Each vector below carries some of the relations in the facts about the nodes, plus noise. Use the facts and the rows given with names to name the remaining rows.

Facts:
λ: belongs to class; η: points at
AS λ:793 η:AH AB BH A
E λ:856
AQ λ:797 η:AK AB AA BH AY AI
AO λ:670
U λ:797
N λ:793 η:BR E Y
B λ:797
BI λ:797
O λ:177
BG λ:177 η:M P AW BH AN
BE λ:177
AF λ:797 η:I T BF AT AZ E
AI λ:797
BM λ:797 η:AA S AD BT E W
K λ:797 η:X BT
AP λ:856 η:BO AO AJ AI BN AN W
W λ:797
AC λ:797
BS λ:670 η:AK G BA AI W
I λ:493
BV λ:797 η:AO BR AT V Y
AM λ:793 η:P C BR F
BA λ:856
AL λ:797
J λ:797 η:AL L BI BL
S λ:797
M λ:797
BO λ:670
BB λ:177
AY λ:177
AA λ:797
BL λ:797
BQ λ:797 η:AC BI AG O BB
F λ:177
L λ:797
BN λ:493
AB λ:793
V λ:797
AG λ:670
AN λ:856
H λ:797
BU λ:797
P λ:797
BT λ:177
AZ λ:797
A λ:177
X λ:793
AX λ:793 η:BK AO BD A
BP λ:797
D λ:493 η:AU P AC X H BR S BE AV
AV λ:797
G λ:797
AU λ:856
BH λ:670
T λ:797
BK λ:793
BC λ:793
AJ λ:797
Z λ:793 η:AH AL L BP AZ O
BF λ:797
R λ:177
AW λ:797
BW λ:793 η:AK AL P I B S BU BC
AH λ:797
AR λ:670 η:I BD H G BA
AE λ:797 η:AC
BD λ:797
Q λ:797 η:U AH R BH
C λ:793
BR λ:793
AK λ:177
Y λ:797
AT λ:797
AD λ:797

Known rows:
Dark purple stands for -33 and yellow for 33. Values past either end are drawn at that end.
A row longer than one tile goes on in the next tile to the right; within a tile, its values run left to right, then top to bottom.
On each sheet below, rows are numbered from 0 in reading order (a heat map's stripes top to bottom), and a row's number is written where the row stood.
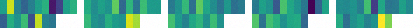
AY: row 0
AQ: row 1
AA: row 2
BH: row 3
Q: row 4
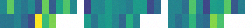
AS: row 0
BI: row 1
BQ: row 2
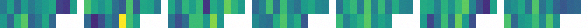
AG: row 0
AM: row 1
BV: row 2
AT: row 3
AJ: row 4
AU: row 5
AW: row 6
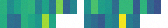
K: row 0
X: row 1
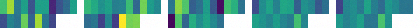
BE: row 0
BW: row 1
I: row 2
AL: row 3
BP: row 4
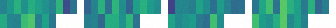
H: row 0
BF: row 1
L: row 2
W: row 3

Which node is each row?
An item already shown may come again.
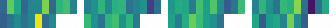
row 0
BK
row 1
S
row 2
BO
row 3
AN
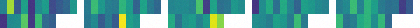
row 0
BB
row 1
BC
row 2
Q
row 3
AZ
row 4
P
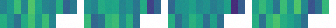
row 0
AD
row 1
AV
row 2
AC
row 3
BO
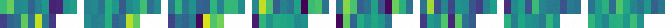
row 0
F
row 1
J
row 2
Z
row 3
BN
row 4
I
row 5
O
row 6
AH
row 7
AA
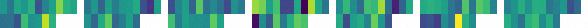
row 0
AF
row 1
AG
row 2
U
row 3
D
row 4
AN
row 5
N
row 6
S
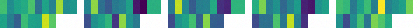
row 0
BM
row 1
R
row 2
A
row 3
F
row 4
AP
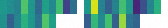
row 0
AE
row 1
AK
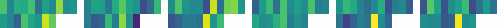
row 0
BM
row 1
E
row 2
AX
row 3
BD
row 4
C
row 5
AB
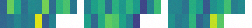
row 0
BK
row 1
AO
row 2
J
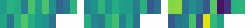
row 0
BO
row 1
H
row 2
BG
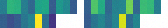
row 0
BR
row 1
BK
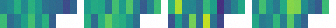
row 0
P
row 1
BO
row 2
BT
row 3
BA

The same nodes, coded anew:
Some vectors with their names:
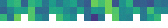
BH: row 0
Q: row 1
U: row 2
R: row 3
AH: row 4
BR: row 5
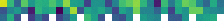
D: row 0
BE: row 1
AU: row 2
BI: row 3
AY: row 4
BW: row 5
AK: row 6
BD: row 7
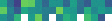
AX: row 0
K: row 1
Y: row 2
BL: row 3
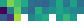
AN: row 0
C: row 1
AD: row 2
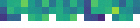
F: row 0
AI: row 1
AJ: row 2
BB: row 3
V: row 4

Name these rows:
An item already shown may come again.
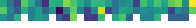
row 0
AX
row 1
AM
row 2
AN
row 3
E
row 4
AC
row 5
BN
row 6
BG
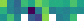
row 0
BM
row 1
AN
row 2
BN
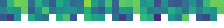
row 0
A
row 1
AG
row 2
AE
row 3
AQ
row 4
R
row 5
BQ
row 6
BK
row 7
A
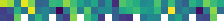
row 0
AP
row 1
BV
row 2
AN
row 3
J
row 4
O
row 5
I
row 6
AF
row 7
BA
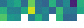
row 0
U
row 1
BV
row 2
Z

